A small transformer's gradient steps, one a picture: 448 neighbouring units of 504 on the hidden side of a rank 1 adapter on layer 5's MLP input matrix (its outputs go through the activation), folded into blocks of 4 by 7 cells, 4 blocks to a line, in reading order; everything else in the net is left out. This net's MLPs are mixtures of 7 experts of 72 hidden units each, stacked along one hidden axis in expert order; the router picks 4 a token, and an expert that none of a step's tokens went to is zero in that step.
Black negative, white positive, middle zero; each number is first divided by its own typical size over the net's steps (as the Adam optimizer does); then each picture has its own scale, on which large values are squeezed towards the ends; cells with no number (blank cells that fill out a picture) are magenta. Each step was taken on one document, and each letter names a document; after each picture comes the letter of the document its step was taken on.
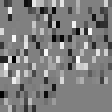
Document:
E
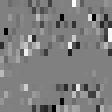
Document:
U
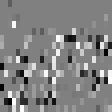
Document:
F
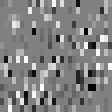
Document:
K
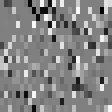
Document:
E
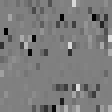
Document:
U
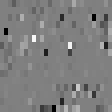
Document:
U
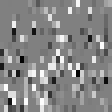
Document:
F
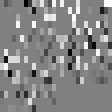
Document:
E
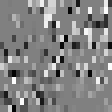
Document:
K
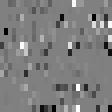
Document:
U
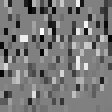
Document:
E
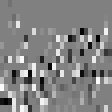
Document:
F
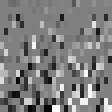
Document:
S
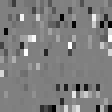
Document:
U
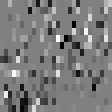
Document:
K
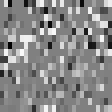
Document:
E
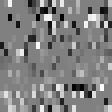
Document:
E
